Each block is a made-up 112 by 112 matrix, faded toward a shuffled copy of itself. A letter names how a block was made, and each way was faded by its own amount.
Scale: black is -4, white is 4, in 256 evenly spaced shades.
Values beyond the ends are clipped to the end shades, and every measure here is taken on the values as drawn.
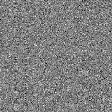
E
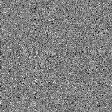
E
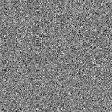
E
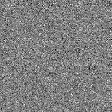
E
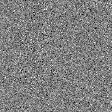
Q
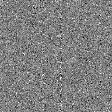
Q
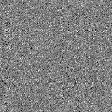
E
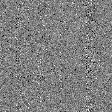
Q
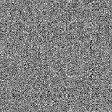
E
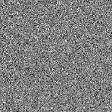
E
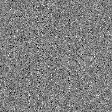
Q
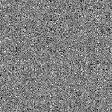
E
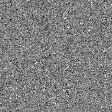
Q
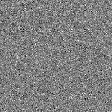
E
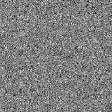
E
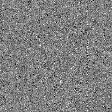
Q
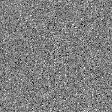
Q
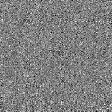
E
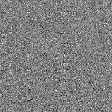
E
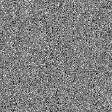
Q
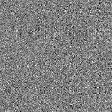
E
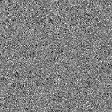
E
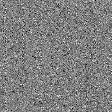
Q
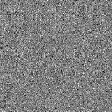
E
